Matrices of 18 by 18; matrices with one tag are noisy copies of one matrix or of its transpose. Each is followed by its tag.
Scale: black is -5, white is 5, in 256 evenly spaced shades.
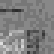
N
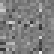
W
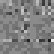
W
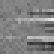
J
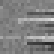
J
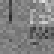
N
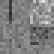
N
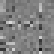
W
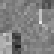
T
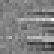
J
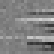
J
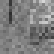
N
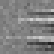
J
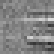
J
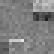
T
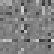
W
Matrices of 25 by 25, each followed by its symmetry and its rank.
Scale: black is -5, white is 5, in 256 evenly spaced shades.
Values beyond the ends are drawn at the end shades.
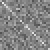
symmetric, full rank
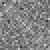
symmetric, full rank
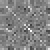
symmetric, rank five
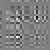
antisymmetric, rank two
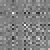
symmetric, rank three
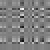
neither, rank one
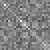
symmetric, rank five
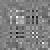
symmetric, rank three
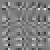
antisymmetric, rank two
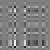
neither, rank one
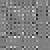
antisymmetric, rank two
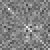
symmetric, rank five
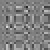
antisymmetric, rank two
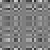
neither, rank one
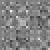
symmetric, rank three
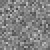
symmetric, full rank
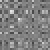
symmetric, rank three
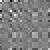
symmetric, rank three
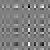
neither, rank one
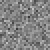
symmetric, full rank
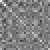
symmetric, rank five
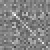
symmetric, rank five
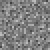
symmetric, full rank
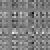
antisymmetric, rank two
